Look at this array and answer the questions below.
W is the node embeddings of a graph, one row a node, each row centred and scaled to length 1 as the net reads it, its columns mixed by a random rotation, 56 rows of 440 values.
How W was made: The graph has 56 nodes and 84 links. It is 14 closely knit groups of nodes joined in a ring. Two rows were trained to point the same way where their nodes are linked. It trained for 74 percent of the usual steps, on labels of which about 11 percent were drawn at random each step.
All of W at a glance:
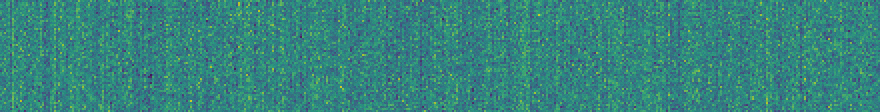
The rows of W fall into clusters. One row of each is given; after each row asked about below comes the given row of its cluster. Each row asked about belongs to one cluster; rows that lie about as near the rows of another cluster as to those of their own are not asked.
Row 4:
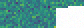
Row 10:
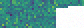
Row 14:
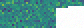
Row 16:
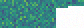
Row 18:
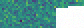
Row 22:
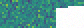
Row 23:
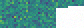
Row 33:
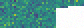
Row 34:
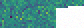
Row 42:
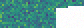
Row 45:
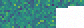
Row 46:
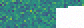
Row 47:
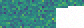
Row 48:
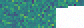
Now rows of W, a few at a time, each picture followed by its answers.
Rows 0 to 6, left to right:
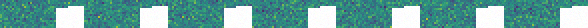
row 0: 42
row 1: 23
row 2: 23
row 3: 47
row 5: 10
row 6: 47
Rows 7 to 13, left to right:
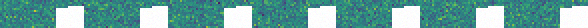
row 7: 23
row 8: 4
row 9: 18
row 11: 22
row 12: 16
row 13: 33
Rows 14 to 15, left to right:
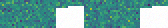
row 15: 46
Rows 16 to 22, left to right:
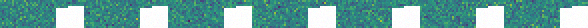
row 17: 33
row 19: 34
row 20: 46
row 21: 4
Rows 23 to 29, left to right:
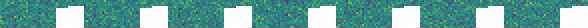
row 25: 34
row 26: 18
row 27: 10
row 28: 42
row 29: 16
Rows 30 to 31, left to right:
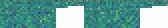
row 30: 23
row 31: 46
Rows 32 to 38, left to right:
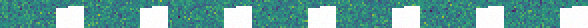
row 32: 45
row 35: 22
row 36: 18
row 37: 47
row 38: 14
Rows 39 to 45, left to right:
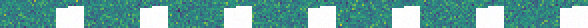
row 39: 48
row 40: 48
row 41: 14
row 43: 48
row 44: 16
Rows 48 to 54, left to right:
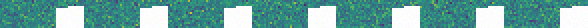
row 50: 46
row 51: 16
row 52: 4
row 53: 34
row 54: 4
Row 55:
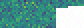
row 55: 14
